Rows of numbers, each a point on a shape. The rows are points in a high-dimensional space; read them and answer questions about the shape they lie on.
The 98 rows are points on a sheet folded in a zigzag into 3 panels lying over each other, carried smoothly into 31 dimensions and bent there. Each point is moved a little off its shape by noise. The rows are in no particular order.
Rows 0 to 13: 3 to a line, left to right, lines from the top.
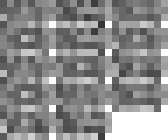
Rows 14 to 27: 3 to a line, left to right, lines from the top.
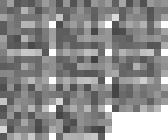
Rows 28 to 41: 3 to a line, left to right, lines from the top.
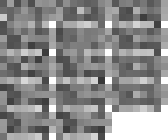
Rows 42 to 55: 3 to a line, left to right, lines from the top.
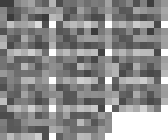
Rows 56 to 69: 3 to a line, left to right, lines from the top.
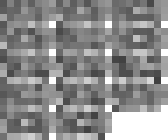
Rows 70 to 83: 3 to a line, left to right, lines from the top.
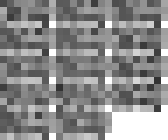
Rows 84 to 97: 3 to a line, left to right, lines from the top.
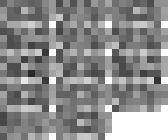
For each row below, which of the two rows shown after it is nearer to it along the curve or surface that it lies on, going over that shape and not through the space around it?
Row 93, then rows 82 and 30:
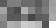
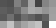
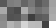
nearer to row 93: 30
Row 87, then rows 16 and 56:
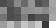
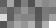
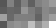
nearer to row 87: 56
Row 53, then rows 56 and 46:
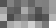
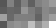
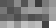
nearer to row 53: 56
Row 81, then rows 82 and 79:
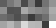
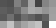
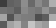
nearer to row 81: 82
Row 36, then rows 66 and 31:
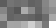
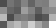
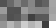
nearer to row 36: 31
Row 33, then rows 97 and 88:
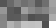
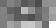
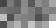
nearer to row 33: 97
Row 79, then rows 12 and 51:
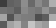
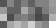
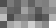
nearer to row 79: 51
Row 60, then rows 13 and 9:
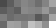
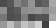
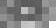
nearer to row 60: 13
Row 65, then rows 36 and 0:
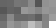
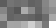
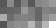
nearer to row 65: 36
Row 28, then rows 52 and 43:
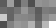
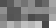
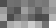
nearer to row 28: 43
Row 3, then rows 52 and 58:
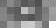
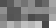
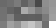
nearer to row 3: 58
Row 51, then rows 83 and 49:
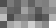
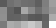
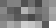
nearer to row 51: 83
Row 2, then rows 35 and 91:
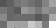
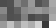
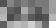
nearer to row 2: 35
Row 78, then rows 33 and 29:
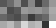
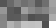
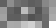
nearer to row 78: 33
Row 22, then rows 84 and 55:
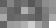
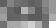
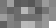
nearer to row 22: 84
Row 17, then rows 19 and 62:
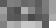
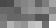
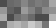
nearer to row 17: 19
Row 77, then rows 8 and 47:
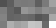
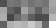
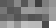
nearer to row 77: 47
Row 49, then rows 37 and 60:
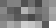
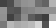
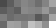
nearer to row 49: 60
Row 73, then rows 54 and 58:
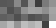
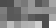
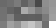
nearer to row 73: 58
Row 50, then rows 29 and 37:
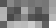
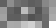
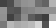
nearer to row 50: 37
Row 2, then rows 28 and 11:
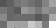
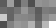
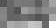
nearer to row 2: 11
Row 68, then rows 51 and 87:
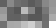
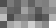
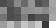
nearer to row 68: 87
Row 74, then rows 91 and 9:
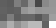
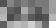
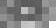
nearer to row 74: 9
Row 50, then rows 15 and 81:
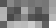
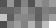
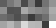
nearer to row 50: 15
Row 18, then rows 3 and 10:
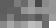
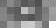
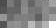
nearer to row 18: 3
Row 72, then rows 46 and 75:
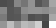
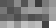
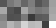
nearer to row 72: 75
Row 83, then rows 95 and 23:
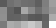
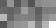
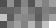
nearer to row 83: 95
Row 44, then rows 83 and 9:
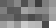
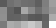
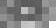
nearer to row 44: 9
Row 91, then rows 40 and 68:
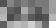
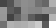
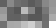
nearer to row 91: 40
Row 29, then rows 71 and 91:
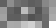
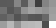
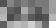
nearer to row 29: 71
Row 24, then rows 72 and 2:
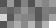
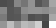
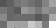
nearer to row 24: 2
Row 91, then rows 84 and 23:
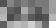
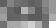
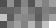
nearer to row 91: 23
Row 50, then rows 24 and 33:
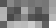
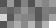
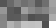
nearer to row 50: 24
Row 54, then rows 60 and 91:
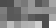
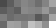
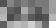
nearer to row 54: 60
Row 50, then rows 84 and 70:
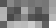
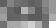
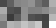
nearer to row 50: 70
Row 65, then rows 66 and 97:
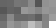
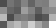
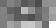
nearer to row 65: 97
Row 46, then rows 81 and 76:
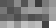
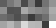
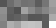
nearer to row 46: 81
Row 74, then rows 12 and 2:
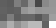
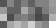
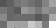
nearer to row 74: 2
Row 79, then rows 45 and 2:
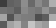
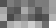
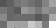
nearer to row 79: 45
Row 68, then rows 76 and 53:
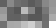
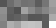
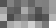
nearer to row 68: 76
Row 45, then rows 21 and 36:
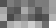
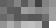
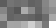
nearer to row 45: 36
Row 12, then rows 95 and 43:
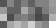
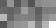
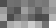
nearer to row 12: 43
